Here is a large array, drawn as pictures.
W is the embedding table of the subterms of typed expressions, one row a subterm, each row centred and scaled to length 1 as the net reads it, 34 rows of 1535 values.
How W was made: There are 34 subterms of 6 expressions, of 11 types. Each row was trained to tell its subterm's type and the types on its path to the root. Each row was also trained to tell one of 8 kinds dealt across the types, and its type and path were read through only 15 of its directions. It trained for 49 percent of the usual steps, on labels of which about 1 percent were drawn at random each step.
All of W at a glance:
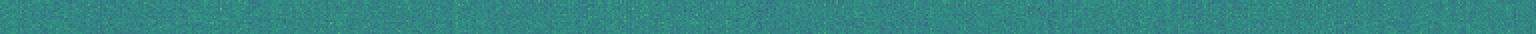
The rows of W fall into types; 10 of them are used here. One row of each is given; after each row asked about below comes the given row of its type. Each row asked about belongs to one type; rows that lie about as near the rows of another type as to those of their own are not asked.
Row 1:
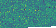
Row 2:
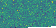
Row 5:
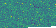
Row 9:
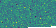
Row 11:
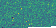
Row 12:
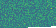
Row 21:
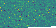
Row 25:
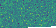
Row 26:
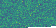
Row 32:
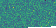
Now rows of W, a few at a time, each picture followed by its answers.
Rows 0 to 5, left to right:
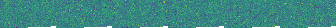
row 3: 1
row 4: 32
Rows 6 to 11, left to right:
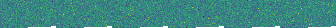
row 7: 32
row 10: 12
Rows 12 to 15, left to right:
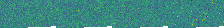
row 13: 2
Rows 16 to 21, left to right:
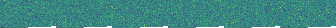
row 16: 11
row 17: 2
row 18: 1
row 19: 25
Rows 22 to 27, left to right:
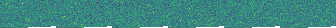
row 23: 25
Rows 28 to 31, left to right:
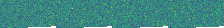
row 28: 32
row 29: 12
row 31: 11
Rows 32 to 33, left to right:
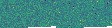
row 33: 21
